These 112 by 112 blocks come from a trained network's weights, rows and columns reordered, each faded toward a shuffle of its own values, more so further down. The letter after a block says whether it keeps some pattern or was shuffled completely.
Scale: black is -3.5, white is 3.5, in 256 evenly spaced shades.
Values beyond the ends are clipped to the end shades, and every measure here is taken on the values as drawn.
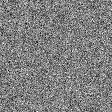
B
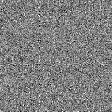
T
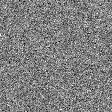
B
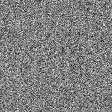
T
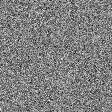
B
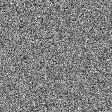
B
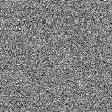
T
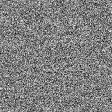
T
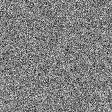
B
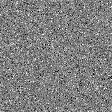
B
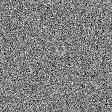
B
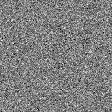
T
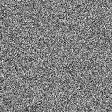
T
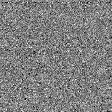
T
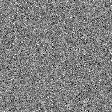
T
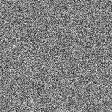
T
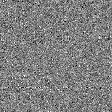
T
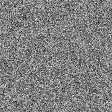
B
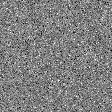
B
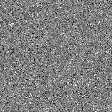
T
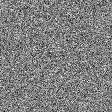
B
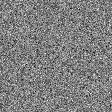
B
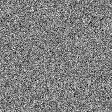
T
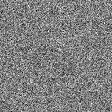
T
